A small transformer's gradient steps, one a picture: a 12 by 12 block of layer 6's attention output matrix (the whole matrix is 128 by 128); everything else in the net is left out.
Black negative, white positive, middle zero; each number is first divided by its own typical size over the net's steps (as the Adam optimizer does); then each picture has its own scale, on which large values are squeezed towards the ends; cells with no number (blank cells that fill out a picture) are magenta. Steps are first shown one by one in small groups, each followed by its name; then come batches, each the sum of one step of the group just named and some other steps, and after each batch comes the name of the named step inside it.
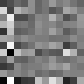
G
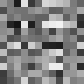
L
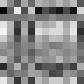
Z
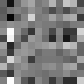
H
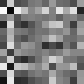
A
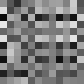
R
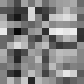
Z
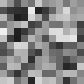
Z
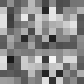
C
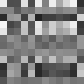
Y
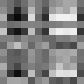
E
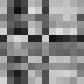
E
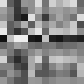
Y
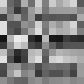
Y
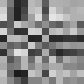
C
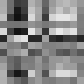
E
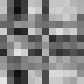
E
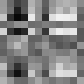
E
